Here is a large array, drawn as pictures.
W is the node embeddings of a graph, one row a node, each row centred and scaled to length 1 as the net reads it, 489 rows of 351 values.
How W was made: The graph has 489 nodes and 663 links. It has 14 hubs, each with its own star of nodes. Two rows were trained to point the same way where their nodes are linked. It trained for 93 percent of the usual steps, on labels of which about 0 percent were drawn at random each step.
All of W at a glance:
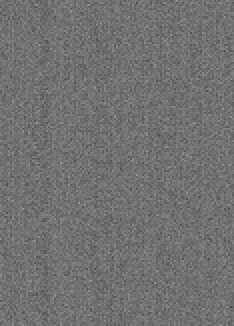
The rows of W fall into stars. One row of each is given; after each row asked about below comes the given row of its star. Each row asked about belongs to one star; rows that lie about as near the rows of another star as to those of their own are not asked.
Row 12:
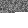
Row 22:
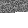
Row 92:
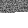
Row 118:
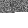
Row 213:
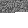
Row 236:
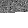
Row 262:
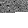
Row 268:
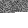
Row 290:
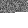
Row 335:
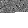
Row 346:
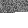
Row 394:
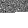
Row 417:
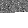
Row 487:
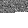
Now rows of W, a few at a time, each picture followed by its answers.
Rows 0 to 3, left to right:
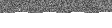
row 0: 268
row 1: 22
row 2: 12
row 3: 236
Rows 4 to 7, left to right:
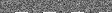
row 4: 487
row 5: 236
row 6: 394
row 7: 262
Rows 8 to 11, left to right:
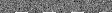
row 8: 92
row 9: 417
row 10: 394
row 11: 22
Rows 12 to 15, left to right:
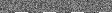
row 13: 118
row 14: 236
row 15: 22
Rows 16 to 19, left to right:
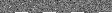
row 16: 268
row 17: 236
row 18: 92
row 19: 417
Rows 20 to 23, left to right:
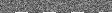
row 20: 22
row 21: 417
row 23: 118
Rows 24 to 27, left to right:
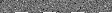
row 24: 394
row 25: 236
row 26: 92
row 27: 92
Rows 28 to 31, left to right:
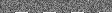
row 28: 394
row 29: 22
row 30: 22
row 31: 417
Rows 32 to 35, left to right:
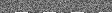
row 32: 417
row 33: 417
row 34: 290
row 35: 92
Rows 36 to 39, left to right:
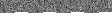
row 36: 92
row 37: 417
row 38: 236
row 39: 22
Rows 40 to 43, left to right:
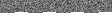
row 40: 290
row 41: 290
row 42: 268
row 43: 118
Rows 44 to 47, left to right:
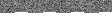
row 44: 290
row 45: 487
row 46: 236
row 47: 268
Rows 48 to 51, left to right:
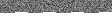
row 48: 213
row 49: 417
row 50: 268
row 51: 290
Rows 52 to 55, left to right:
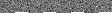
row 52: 236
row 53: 92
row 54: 22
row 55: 346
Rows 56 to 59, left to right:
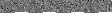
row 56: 335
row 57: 346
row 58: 487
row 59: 346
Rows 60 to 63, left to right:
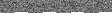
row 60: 92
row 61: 487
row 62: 262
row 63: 118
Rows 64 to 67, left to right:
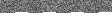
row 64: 262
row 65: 417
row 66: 335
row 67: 335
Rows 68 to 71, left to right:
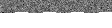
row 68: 335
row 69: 290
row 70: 335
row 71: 118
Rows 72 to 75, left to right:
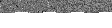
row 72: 335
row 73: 213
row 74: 417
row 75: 290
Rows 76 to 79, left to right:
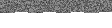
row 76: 487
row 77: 262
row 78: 417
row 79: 92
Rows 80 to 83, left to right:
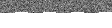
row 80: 487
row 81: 394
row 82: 22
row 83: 346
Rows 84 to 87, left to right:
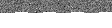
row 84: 22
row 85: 417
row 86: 417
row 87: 262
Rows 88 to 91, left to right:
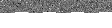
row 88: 335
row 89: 12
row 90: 335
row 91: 213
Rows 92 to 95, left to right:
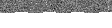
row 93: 213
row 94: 394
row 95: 236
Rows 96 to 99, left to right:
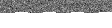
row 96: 290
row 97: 335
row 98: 487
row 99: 417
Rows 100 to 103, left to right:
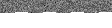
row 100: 268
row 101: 335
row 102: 118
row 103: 487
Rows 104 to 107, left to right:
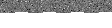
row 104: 394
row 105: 346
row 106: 346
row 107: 118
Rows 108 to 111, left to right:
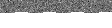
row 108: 335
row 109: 22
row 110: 417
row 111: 487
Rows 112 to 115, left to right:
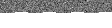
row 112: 417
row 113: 118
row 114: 22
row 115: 92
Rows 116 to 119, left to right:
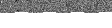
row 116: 290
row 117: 92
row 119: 118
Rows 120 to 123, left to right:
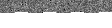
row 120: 236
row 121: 236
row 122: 290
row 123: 394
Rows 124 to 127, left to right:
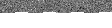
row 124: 268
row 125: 487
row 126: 92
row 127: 22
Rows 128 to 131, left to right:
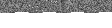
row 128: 12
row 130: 346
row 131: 118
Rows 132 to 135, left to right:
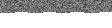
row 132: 22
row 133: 394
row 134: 118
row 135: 394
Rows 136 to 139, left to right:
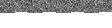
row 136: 346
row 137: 92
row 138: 22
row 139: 487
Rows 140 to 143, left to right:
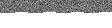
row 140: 262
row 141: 268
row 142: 236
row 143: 22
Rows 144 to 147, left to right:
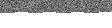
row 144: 22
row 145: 118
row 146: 236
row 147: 290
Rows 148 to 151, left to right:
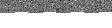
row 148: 22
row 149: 22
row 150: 346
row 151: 118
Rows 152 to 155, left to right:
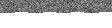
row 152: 417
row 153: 290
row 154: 290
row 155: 12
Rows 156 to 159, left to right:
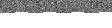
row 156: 394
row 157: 22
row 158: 290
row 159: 118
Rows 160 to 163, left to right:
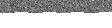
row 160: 118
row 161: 487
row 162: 92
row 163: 335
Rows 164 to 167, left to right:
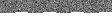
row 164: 268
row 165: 118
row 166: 290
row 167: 22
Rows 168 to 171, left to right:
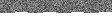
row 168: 346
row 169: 118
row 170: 118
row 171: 417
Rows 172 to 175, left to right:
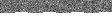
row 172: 268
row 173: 213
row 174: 22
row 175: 213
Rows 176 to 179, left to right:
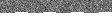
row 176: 262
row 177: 268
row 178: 335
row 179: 487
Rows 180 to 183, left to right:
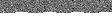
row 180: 487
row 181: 268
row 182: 290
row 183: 213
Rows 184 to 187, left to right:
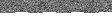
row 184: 262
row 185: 118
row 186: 236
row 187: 213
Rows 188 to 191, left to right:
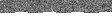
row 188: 236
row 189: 417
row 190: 417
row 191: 487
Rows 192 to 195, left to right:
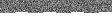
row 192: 394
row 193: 92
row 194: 12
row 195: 417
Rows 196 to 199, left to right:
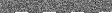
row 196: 487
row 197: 346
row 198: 118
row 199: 290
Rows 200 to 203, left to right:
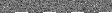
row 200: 262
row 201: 290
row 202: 394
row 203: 290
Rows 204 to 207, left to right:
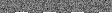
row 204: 12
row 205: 22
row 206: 394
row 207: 262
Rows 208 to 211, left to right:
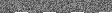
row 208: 346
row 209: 12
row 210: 290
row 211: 22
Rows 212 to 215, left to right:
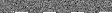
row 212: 22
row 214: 262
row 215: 394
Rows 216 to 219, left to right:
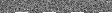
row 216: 236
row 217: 417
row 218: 417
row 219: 118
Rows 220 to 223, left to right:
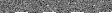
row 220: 236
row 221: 417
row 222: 236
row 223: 213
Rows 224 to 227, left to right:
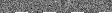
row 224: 394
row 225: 262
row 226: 12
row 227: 346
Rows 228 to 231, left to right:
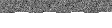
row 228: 12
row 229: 12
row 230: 118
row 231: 290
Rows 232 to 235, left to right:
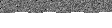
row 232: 335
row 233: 268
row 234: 487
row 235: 394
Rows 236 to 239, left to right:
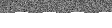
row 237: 92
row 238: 394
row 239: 12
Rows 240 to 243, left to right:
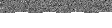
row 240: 394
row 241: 290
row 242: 268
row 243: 118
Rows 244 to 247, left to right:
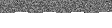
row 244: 487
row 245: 262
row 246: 92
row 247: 394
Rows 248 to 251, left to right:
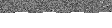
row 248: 268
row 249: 118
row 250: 487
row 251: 213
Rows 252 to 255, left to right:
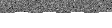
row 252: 290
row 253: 236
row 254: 118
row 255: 346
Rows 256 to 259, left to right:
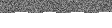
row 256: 22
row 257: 394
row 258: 417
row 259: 487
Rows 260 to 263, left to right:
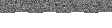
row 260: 12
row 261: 290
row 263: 118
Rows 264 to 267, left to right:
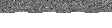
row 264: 236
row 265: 346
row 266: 290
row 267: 118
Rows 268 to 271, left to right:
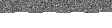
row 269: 118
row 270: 22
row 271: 487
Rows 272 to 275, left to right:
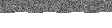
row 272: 417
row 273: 12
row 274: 335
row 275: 335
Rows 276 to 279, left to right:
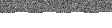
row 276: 290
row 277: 12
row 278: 12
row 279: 262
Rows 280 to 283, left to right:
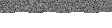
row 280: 236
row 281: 12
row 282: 92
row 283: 394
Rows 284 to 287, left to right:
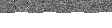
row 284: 346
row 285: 290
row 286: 118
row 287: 487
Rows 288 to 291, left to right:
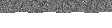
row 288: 12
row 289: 268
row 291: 236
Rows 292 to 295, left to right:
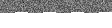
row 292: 22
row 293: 268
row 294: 487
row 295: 268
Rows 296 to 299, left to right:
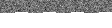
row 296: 262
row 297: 268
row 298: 236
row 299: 417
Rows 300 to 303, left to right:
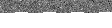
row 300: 335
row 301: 213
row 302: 118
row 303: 268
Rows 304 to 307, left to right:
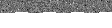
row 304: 394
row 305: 262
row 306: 12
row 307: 394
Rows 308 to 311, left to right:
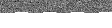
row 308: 290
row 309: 92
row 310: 118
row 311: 236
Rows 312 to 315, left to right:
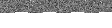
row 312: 487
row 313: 335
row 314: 290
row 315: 12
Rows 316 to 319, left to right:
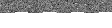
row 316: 22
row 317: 346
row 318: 12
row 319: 417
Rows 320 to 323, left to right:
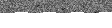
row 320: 290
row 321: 487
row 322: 346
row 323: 12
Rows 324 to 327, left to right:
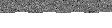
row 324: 236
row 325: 346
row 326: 335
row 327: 213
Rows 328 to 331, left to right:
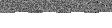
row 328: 262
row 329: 417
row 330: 213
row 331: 262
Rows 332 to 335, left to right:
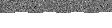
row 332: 213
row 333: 487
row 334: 335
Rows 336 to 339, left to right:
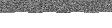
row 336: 92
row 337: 118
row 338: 290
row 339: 213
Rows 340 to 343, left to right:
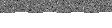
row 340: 487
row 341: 236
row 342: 12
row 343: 262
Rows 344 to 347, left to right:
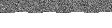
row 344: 417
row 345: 268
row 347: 92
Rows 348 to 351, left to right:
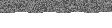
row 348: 487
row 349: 268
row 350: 236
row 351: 92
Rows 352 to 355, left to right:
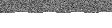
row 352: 417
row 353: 236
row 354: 118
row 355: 290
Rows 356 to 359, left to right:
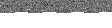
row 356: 262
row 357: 118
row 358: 268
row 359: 12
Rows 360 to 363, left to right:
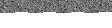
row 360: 262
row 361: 417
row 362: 417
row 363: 417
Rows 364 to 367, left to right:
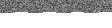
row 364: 213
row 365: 346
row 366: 12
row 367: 213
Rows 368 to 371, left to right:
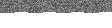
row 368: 417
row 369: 346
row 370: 262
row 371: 268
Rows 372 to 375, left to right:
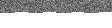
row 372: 417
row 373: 236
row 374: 268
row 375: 213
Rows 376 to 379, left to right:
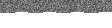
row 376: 236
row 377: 22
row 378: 22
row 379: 268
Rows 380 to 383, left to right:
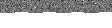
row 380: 262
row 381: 12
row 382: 346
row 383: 346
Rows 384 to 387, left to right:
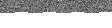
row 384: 236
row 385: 268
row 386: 394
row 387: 236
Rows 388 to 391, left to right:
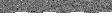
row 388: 268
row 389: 213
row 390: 335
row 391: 213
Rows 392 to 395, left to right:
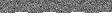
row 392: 12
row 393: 22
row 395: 22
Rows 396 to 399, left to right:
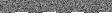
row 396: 213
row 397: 290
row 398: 394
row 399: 268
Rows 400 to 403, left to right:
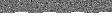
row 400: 268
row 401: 92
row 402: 22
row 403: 236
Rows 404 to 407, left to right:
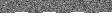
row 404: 268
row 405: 346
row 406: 335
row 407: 213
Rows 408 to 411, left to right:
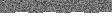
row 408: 92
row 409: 268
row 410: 92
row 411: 213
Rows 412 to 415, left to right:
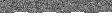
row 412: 118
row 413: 92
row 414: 12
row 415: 346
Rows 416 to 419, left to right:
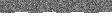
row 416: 213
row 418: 92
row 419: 22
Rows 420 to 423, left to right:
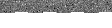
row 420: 213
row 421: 213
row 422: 118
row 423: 346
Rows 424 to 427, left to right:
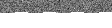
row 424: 262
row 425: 487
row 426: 92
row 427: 268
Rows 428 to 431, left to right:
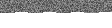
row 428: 487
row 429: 22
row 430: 290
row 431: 92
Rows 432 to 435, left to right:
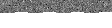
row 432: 118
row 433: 417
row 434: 236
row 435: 213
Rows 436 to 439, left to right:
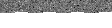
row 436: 213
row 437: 22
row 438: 262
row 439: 22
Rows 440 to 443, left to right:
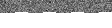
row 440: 417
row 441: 236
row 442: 268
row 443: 12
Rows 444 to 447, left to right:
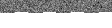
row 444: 12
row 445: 236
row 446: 118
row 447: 118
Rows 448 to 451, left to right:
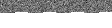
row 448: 290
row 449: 22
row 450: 118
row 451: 394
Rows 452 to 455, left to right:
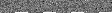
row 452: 236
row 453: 290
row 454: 213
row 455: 92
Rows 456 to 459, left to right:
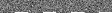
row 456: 22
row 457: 236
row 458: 346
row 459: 118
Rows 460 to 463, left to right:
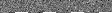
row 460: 12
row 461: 12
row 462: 346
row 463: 262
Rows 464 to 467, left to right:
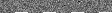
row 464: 346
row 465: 394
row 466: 394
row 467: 236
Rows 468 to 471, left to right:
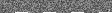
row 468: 213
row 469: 92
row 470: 213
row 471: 118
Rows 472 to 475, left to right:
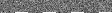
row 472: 213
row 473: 335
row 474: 22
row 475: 346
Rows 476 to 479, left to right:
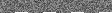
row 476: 335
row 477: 92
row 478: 290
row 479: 213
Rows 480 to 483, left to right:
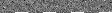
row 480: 262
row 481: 12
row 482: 290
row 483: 335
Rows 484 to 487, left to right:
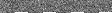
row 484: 118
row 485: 487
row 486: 335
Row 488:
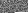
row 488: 290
